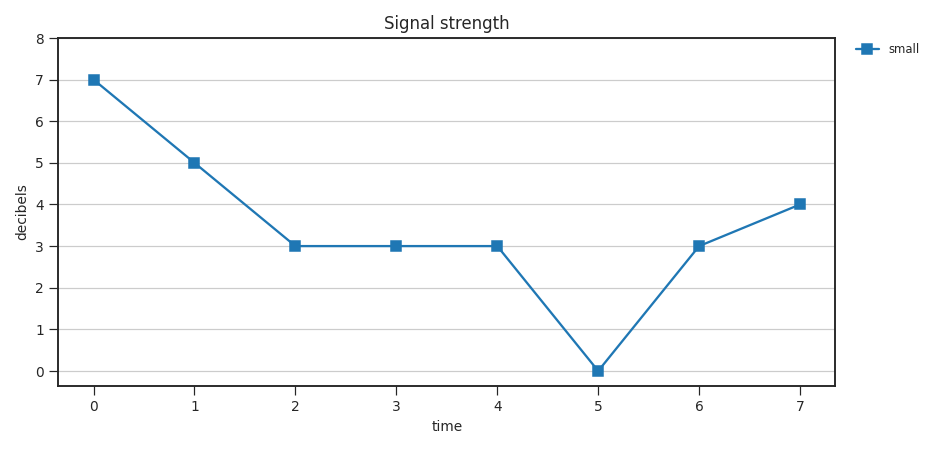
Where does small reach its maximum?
0
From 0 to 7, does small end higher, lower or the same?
lower
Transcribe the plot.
Title: Signal strength
x-axis: time, ticks 0 1 2 3 4 5 6 7
y-axis: decibels, ticks 0 1 2 3 4 5 6 7 8
Legend: small
Values:
small: 7 5 3 3 3 0 3 4
